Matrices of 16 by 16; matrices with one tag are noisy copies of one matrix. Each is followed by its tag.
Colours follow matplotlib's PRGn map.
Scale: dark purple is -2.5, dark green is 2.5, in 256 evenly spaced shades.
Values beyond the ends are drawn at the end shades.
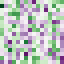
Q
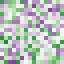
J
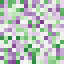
J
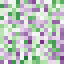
Q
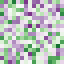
J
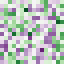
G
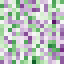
Q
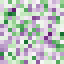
G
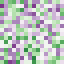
J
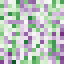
Q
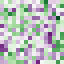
G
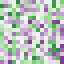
Q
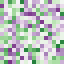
J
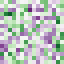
G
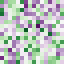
J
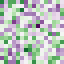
J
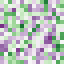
G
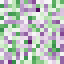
Q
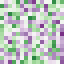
Q
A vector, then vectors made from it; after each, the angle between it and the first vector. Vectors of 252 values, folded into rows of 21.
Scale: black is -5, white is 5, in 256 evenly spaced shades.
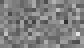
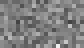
partly aligned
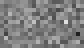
nearly opposite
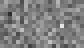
orthogonal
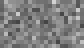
partly aligned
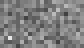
partly aligned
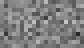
nearly opposite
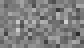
nearly opposite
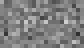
nearly opposite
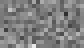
orthogonal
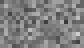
nearly parallel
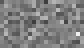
nearly parallel
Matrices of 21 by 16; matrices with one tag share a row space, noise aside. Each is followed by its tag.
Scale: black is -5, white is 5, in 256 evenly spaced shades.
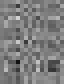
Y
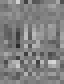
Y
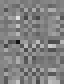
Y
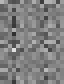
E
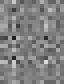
E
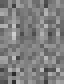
E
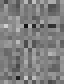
Y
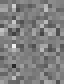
E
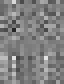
E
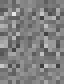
E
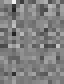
E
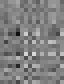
Y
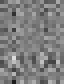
E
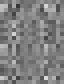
E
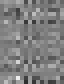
Y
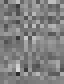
Y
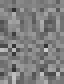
E
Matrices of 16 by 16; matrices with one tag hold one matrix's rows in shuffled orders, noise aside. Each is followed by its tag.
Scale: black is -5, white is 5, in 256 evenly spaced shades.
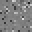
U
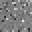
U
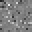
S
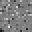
S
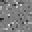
S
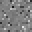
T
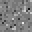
U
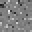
S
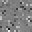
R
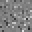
U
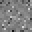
T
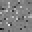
S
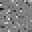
S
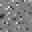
S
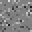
R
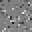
T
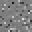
T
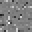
S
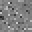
S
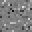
T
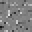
S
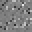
U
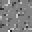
S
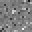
U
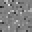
S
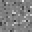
U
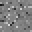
S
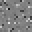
R
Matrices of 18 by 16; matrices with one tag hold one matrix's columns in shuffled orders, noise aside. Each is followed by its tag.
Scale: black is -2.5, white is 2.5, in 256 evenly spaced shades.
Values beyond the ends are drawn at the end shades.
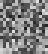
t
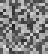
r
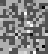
t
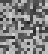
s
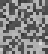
s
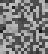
r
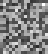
r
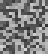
s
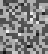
r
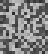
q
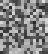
t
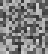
t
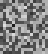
r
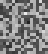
q
